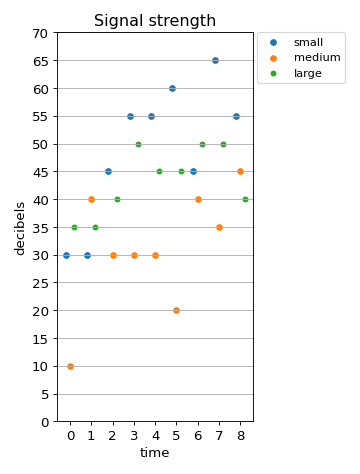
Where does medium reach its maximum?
8
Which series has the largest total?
small
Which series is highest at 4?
small
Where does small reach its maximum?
7
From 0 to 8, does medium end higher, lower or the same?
higher
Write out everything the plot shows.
Title: Signal strength
x-axis: time, ticks 0 1 2 3 4 5 6 7 8
y-axis: decibels, ticks 0 5 10 15 20 25 30 35 40 45 50 55 60 65 70
Legend: small, medium, large
Values:
small: 30 30 45 55 55 60 45 65 55
medium: 10 40 30 30 30 20 40 35 45
large: 35 35 40 50 45 45 50 50 40
